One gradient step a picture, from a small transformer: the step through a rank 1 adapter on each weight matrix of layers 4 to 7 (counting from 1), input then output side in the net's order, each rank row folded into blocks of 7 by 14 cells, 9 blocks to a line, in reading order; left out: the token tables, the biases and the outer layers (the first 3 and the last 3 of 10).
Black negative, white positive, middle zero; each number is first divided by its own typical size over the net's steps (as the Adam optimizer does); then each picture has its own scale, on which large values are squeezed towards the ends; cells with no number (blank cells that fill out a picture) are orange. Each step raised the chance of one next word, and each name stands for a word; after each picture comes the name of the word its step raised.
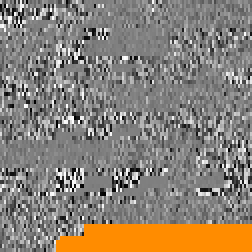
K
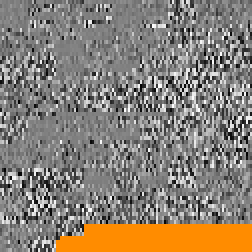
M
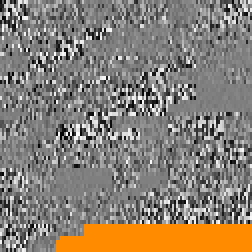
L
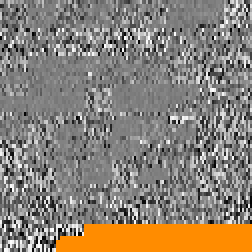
L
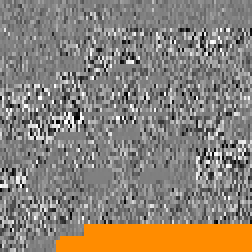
K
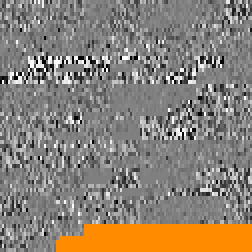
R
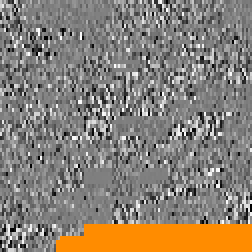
R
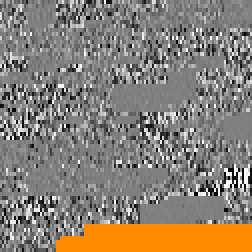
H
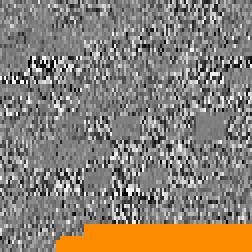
M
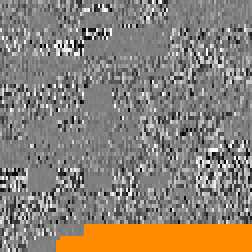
K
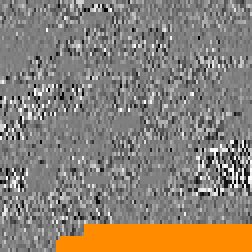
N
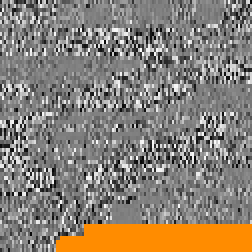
L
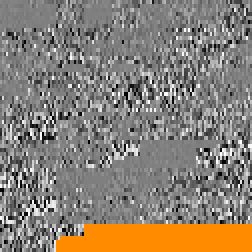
K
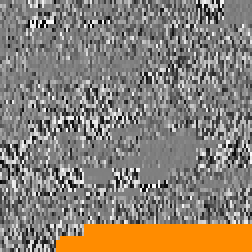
L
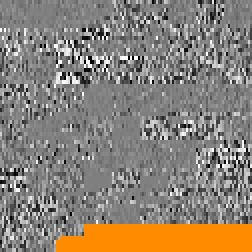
K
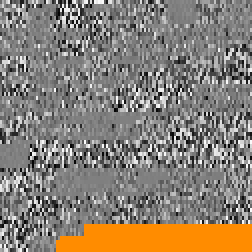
L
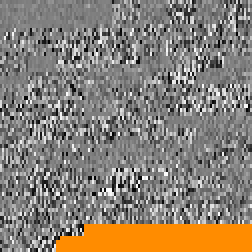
M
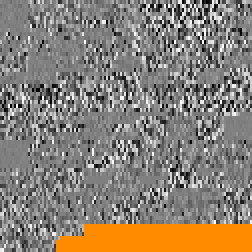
M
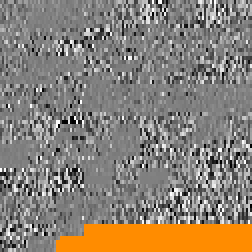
K
